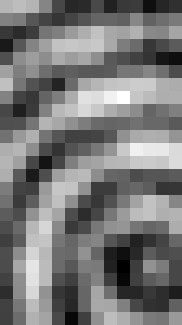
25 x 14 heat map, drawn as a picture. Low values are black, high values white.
Ninth with the lowest average: bottom right. Mirror symmetry: none. Odd rows or columns: none. Rings: centred on the bottom right. Slope: none.
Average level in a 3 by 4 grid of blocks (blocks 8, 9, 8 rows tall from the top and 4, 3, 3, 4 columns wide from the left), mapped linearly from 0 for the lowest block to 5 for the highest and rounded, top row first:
2 3 4 2 / 2 4 3 5 / 5 0 1 0
